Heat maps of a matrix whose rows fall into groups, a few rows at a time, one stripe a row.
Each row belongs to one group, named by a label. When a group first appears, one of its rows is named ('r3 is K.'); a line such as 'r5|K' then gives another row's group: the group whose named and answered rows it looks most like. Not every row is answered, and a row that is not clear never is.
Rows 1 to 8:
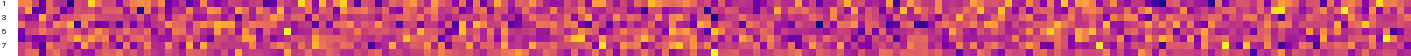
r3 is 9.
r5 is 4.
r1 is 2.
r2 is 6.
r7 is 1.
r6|4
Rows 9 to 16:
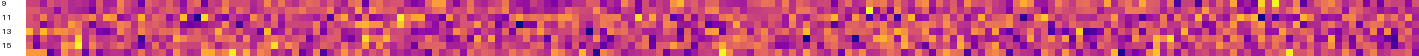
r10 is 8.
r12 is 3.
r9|8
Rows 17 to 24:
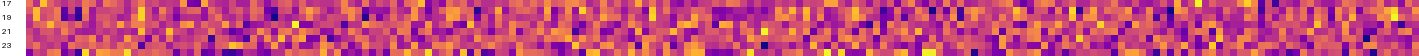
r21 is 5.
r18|2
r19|2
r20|4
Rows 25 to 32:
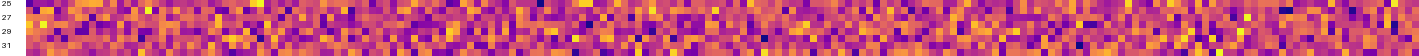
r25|4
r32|5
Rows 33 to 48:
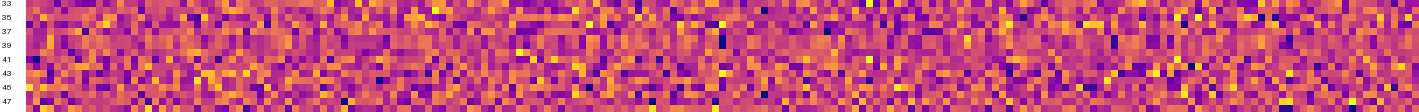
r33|8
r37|9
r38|9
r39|9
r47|6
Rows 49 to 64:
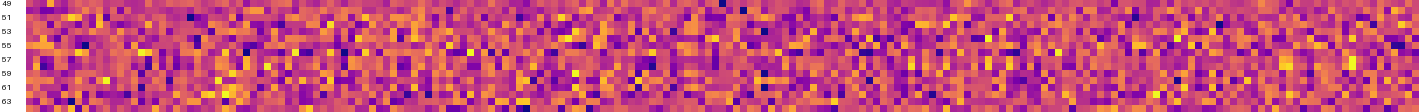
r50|4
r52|2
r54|8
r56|4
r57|6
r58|6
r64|3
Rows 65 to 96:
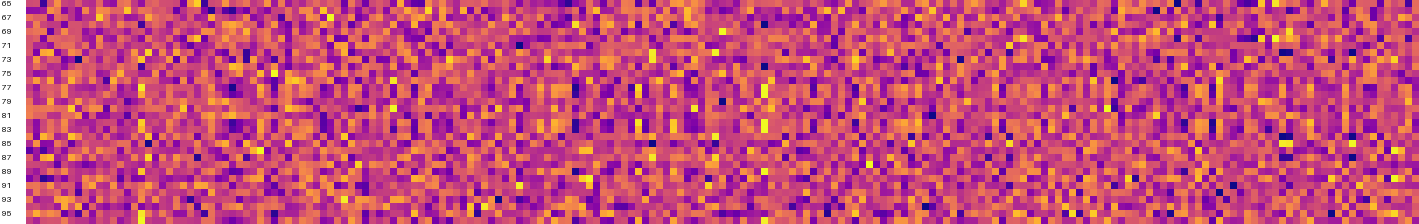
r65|8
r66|9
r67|2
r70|8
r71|3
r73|2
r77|5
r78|5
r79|9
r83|5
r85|6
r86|4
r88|8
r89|5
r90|4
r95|2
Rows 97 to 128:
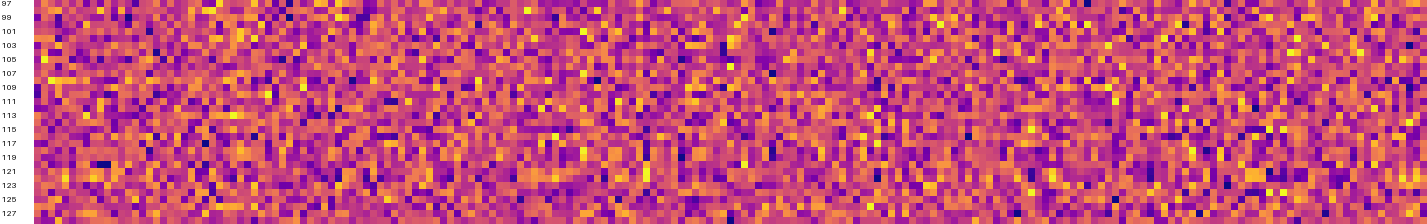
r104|6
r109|4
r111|1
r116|2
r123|2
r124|8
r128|9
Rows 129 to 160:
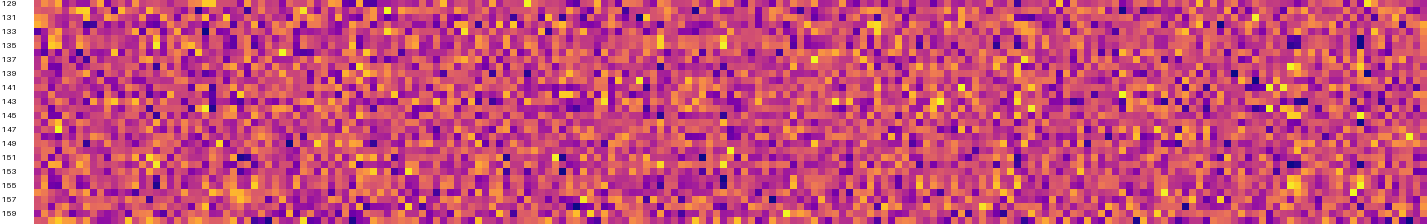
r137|2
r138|6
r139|3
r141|8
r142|3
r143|9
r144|8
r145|6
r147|2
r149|2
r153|3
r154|6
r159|2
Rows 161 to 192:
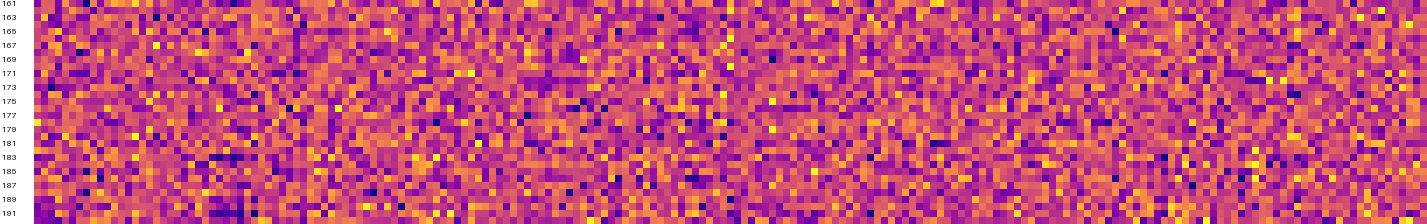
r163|6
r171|2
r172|8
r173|4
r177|3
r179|5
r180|6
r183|9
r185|2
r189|9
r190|3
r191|9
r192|4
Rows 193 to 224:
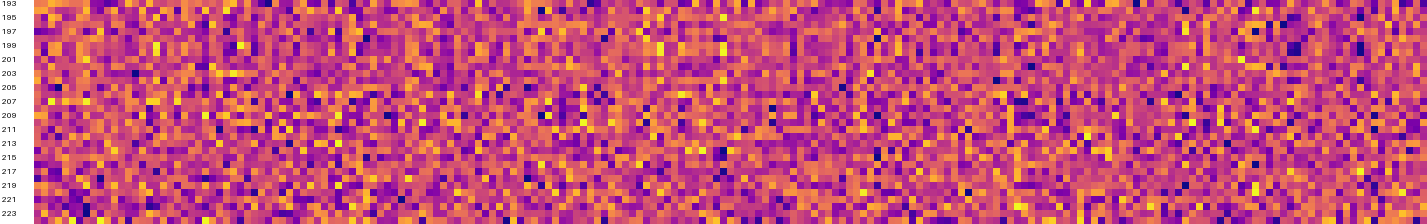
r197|1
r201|3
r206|2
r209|1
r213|2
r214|4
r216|1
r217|6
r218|3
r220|2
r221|3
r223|2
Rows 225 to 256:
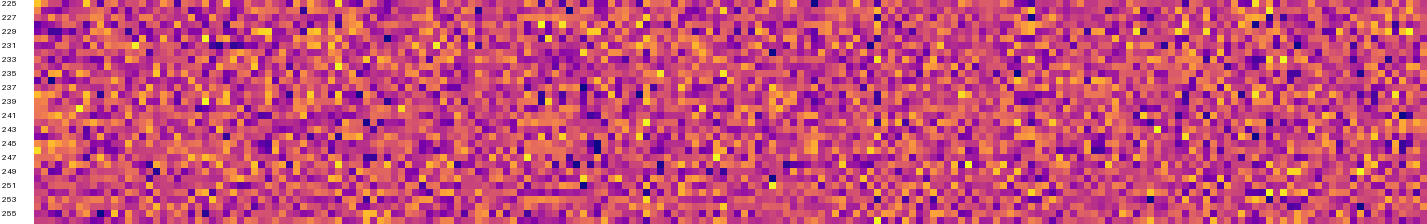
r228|1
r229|4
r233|8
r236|4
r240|3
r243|2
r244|1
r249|6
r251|5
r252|8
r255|3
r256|8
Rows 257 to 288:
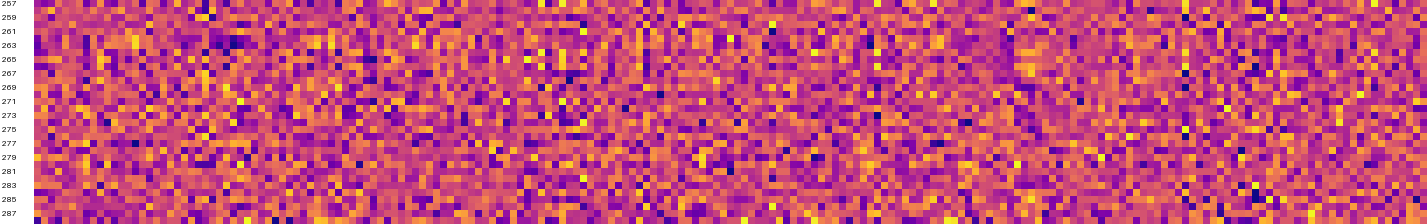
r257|1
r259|8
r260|5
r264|1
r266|1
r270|6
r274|3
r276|8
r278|2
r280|3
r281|9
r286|5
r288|2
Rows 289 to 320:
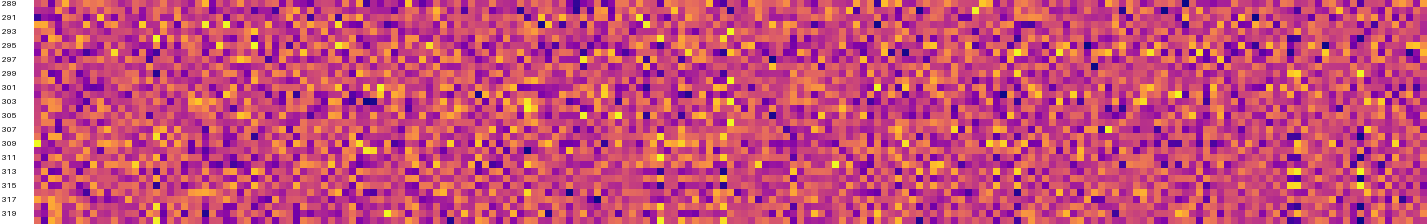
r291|1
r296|4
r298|5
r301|8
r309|2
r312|9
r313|6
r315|6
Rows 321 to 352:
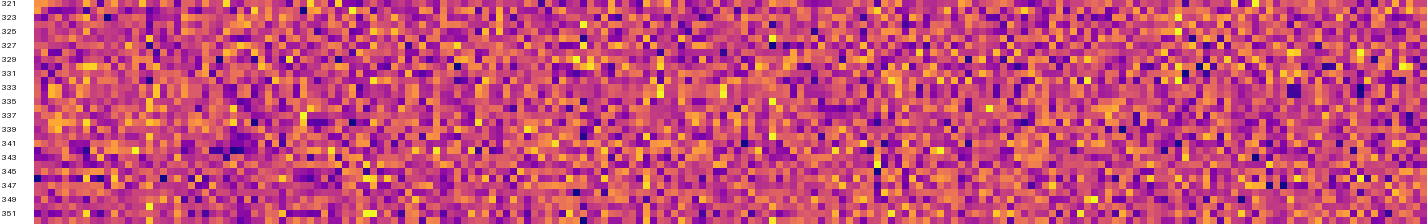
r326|5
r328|6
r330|4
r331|8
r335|5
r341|2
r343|1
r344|8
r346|3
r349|2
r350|5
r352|5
